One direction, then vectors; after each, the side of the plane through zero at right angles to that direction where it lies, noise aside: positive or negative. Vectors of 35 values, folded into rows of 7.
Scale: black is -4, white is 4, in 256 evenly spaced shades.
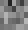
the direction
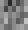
positive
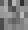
positive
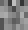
positive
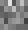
negative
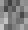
positive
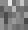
negative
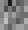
positive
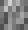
negative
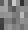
positive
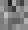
positive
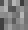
positive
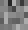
positive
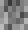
positive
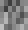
positive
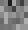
positive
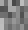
negative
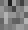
positive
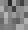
positive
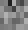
positive
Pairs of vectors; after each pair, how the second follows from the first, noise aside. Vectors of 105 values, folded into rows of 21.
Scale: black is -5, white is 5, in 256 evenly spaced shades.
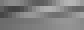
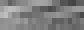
negated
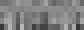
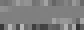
partly zeroed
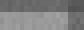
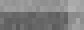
negated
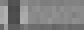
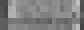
wrapped around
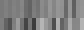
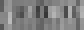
wrapped around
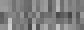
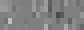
partly zeroed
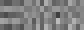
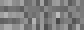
negated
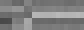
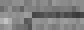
negated
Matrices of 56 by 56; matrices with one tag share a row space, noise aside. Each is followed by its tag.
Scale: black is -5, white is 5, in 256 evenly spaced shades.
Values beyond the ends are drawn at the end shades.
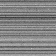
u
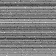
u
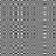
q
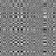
q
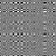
q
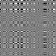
q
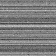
u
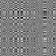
q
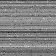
u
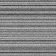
u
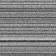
u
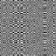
q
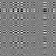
q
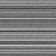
u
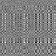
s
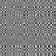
s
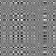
q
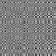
s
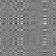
q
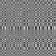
s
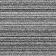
u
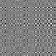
s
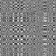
q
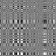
q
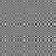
s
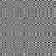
s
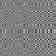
s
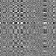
q
